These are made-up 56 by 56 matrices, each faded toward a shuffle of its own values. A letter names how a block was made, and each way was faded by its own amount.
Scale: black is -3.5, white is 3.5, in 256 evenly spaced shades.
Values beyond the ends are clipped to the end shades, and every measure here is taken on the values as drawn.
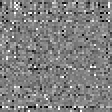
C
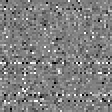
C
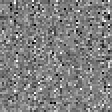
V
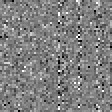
V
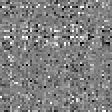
C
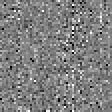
V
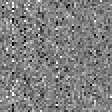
V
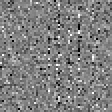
V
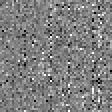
V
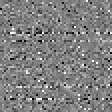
C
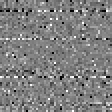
C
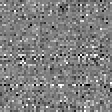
C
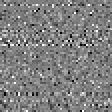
C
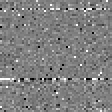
C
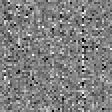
V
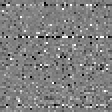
C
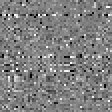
C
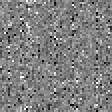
V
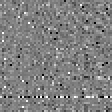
C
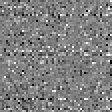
C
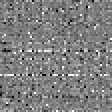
C
